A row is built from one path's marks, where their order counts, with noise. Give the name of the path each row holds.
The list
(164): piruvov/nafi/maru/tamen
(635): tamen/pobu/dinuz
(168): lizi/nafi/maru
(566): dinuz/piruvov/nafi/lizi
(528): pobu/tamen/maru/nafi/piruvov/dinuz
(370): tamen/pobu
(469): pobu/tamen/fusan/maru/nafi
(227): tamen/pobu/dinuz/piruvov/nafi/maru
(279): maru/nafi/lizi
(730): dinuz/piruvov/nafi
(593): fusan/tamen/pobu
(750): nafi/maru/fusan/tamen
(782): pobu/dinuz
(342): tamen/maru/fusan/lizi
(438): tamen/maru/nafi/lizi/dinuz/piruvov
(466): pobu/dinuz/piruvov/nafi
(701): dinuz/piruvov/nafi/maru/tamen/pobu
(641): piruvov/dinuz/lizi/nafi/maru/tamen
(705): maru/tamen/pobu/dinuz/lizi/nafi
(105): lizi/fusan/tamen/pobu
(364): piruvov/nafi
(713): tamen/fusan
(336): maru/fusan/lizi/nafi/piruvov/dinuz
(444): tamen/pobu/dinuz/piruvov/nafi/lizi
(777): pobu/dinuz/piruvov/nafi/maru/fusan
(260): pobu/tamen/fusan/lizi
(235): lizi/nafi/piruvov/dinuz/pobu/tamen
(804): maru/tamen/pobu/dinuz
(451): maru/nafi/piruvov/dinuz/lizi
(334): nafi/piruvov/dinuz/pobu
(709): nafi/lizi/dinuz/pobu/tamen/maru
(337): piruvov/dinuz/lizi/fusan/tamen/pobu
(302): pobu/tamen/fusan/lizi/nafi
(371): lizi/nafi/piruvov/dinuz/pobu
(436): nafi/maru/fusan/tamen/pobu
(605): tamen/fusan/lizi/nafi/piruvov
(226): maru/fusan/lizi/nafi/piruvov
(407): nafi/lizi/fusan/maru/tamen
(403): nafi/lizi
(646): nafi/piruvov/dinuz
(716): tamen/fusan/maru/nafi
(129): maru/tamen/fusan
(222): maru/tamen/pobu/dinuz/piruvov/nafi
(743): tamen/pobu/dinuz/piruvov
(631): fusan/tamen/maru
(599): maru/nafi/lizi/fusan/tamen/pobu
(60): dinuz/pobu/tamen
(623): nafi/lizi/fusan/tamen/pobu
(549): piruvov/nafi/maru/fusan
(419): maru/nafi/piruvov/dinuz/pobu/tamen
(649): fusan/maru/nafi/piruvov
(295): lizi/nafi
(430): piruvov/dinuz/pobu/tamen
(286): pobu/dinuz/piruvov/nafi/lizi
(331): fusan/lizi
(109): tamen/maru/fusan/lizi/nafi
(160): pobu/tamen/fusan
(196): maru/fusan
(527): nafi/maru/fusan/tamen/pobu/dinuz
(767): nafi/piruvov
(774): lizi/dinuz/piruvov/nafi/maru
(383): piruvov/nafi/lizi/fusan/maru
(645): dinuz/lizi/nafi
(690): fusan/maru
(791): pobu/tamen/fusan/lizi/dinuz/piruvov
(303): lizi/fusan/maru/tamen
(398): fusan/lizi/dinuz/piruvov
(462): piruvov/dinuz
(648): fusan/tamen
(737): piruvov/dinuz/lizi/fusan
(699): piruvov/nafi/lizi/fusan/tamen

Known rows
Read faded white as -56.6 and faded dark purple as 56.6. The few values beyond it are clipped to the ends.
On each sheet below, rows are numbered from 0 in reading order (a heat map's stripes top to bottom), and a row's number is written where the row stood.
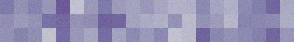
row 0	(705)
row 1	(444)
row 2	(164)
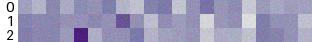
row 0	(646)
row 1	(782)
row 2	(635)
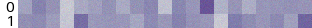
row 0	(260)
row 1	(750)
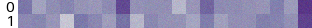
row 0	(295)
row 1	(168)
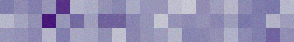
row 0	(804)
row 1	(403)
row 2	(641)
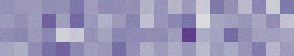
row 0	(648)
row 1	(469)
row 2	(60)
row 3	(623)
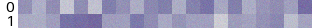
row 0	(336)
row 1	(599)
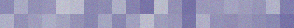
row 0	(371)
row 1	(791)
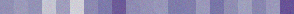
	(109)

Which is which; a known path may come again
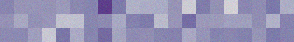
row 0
(466)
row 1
(371)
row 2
(549)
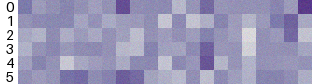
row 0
(295)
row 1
(129)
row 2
(737)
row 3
(462)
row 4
(260)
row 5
(444)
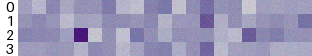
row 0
(646)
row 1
(302)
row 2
(370)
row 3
(419)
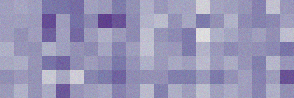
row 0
(599)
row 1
(566)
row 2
(469)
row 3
(791)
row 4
(623)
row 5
(109)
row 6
(105)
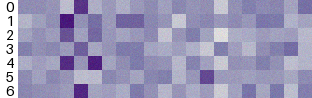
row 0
(436)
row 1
(403)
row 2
(716)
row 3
(222)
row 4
(279)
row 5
(235)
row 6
(593)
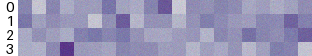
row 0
(767)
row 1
(645)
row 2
(774)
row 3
(407)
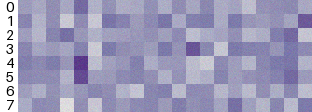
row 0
(337)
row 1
(226)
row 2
(303)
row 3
(196)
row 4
(804)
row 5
(701)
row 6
(451)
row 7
(331)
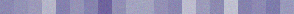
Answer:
(777)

